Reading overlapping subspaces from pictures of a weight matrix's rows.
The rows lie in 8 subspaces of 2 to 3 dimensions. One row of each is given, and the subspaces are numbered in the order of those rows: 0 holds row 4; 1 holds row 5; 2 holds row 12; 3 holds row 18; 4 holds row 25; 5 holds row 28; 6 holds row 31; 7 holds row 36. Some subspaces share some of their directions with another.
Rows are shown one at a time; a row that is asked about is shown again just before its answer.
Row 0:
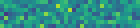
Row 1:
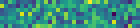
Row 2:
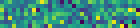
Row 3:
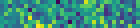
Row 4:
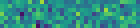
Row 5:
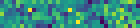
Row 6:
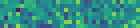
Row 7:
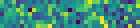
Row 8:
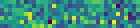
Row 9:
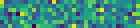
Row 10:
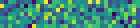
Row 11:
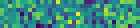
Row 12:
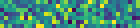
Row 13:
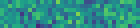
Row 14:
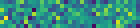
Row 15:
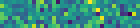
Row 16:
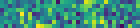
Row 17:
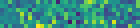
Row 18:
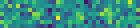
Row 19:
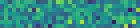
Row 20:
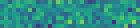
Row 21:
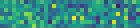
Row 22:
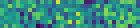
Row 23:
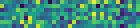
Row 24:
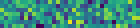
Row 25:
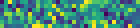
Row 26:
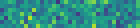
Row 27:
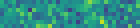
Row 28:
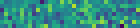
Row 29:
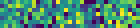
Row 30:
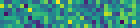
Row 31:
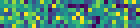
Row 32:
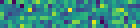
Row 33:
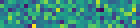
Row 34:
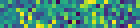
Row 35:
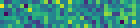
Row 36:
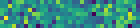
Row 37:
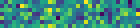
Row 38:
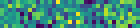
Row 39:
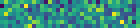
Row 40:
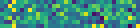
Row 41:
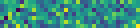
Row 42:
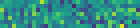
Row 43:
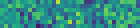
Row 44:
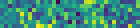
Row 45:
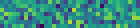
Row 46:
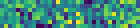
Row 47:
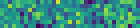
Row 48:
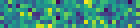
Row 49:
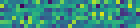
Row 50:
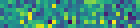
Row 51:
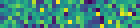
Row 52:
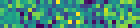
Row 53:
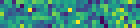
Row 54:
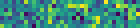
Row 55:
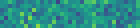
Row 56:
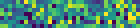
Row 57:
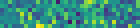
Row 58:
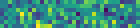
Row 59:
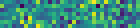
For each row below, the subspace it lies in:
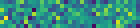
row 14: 7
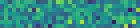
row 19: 5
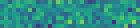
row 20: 5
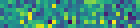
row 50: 6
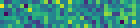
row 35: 4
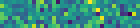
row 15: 0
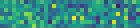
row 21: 6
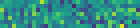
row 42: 5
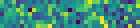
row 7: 1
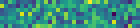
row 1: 4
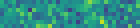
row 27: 1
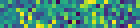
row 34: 3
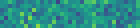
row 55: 7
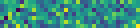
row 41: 7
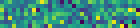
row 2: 5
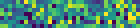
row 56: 6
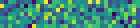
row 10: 4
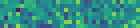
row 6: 7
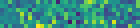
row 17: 2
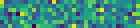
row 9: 4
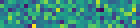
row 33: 4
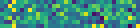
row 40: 7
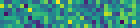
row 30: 4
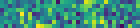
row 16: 5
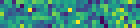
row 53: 1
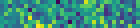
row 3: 4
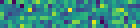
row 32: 1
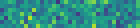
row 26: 7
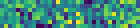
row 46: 7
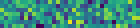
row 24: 2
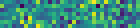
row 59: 3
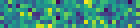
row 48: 3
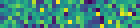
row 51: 0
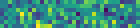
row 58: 0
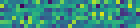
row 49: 3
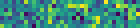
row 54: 6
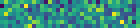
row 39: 4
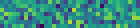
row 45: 2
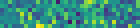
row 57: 2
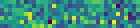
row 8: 6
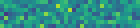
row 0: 2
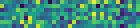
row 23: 3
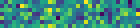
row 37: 3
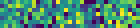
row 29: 0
